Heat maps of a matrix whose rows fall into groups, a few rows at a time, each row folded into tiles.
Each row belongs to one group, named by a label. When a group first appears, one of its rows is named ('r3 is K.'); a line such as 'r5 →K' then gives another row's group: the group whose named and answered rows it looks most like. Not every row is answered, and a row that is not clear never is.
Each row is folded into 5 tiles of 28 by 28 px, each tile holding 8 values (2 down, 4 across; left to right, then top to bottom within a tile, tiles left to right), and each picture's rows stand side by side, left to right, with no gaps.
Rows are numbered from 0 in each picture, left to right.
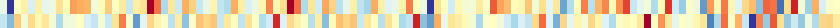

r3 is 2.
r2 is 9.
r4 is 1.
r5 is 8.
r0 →2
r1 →9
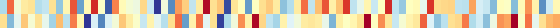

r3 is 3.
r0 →8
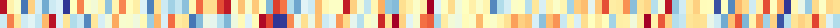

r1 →2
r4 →1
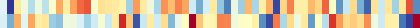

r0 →2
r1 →9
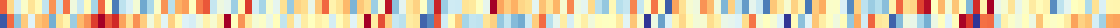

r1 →1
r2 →1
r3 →2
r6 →2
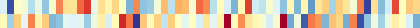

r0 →2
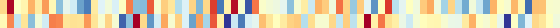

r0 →9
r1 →8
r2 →1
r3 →8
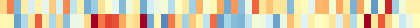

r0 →3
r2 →1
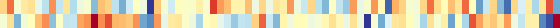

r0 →3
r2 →8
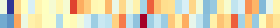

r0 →2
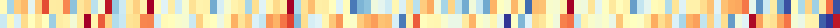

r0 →1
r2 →9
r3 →8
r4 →9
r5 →9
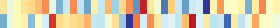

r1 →8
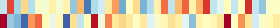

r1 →1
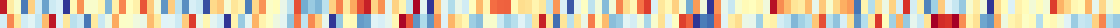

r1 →8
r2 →2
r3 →2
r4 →2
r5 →2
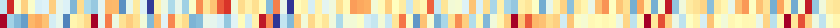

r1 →2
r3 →3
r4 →1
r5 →1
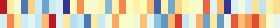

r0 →8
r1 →3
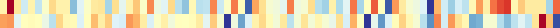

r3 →2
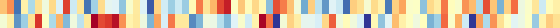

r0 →3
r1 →2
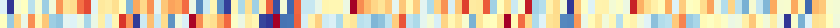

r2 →2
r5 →8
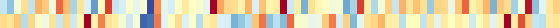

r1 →2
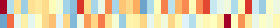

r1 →1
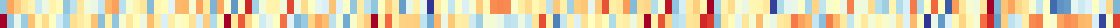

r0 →3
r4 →1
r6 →8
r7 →9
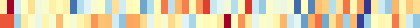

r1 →1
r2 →3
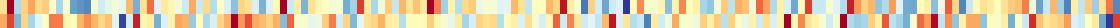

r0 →9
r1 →3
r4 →8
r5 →1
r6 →3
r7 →9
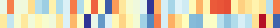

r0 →8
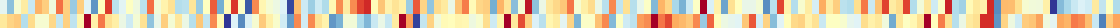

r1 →8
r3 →1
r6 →1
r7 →9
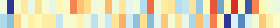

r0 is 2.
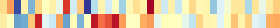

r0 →3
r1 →9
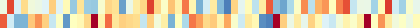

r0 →3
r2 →1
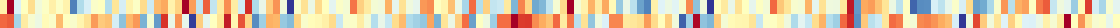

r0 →9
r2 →2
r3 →3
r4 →9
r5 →2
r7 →1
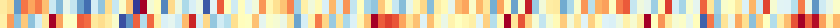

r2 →3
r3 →1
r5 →3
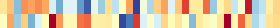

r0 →9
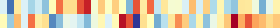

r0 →2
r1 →3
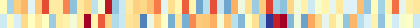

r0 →1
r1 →9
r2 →3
